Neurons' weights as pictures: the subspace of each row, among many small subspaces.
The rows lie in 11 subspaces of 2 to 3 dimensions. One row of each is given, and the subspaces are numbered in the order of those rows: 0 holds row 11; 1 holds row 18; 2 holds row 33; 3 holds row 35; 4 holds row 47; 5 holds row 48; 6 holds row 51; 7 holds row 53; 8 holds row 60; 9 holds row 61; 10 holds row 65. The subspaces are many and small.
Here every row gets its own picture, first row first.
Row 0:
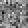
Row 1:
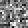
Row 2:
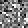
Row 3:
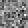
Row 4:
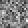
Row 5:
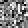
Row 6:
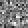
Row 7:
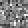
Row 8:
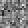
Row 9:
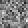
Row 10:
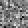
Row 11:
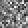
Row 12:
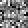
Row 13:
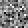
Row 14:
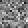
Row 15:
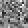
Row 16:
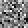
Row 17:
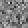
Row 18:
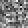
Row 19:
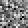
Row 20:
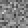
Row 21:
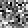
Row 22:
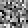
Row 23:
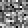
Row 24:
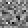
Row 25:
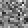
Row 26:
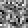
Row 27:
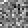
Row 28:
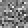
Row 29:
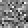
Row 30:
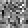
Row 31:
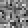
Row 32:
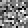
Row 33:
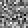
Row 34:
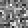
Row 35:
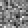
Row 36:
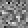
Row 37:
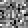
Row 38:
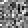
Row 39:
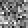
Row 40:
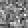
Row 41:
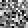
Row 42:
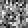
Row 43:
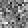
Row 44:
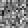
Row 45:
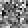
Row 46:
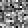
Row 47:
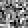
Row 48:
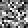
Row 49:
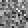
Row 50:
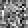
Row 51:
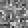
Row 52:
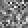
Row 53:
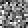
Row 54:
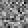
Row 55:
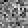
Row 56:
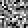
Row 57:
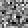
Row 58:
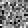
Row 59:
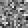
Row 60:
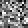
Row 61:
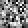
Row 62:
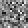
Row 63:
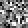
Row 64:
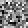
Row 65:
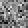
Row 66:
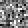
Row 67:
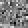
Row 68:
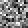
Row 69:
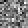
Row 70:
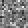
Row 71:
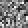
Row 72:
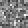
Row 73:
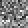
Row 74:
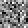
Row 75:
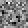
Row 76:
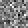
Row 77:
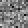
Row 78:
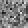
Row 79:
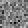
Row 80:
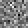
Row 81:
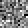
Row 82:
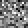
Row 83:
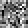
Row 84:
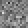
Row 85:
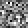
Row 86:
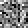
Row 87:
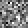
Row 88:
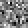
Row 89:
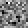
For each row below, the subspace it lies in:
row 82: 2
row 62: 9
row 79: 7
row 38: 4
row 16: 9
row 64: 7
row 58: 7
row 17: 0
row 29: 5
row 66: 4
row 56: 2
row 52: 0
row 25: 8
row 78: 1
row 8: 2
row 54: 9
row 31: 6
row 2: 9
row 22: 6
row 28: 5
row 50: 8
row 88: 0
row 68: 1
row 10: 3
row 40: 4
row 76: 6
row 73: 10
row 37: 4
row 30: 8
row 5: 4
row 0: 1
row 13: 9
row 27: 4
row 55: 4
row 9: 5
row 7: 0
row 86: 9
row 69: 9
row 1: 6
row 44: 2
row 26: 4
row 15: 8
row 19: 3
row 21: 10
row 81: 10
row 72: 0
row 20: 3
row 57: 3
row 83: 8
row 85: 10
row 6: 3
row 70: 2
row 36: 7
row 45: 2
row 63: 0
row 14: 5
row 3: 8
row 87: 10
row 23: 1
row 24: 7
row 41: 2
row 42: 1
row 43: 10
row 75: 7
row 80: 6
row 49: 2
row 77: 1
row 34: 6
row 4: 5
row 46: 1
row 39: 10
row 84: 10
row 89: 7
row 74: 9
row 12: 1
